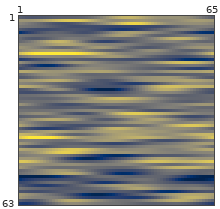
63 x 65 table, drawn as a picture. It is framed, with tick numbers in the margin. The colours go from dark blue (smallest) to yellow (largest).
Streaks run across, left to right. No overall slope runs across the table. The values follow a bell shape. On average the colour sits 50% of the way up the scale.
